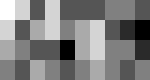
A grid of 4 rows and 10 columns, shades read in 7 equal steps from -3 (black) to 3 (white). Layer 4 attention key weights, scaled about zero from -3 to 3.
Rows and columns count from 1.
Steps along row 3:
down down same down up up down same down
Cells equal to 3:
1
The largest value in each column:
3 2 1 2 0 1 2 0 0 0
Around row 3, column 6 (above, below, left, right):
1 0 -3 2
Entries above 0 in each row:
3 5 3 2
